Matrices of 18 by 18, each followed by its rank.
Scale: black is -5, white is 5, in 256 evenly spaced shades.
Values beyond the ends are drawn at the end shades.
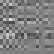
two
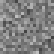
full rank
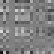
two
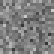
full rank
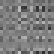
two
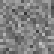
full rank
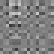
two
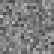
full rank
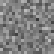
full rank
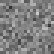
full rank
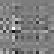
two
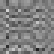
two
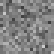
full rank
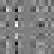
two
